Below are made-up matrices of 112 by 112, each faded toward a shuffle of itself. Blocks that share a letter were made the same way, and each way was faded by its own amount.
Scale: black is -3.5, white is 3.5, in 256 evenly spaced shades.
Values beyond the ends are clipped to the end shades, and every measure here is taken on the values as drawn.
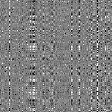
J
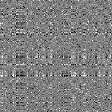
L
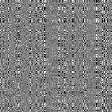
J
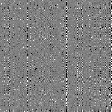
J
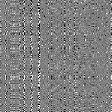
J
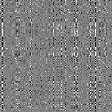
J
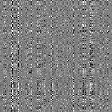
J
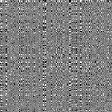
J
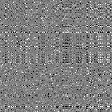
L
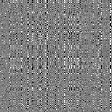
J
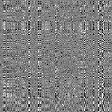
J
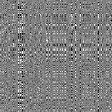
J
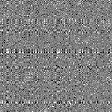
L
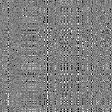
J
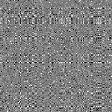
L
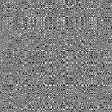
L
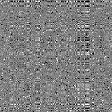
L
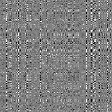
J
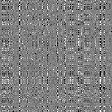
J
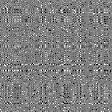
L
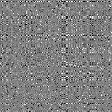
L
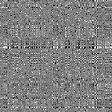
L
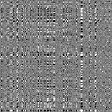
J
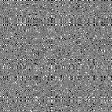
L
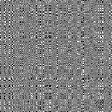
J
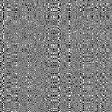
J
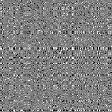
L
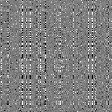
J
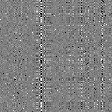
J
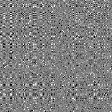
L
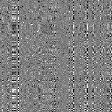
J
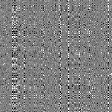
J
